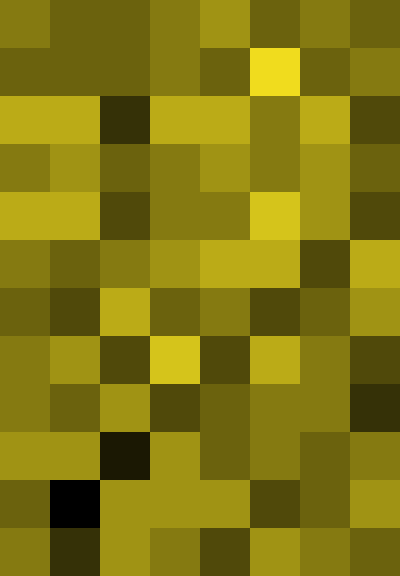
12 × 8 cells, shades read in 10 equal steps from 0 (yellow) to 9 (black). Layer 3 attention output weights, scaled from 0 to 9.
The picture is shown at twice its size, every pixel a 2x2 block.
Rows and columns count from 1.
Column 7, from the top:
4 5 2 3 3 6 5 4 4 5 5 4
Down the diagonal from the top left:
4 5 7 4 4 2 5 6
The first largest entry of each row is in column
2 1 3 3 3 7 2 3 8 3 2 2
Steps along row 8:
down up down up down up up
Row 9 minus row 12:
0 -2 0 2 -1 1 0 2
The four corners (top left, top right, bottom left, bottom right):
4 5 4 5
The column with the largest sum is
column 3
